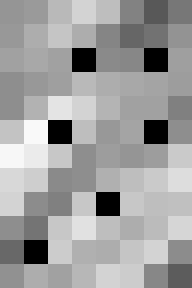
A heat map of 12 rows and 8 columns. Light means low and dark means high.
The ninth with the highest average is the top right. Neither half mirrors the other. Six lone cells stand out, each far higher than its neighbours. The top left is the smoothest part. The middle left is the ninth with the lowest average.
